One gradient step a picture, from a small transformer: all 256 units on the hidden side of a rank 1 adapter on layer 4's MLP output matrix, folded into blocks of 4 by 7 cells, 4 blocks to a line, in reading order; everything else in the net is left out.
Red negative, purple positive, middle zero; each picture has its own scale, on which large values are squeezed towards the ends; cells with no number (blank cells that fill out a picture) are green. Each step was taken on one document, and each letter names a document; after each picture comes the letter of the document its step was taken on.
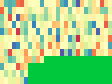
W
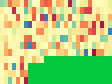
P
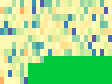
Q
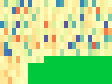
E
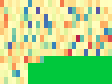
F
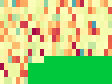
W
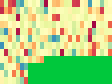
W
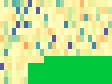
E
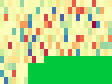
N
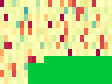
N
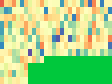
W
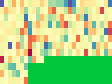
N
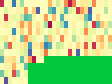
N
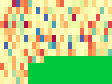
E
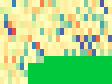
Q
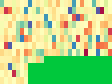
F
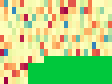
P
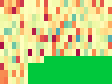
W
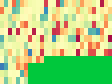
W
